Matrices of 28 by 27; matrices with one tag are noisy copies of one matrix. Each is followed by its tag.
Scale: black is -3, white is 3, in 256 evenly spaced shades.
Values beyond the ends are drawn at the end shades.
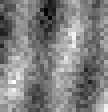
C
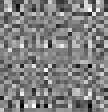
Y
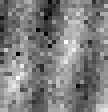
C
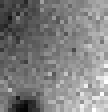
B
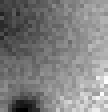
B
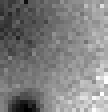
B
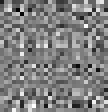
Y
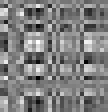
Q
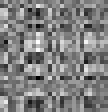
Q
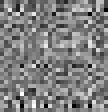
Y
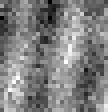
C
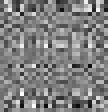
Y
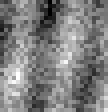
C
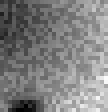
B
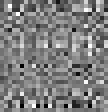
Y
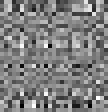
Y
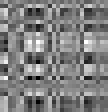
Q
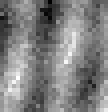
C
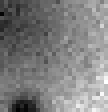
B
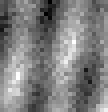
C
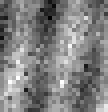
C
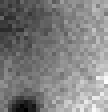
B
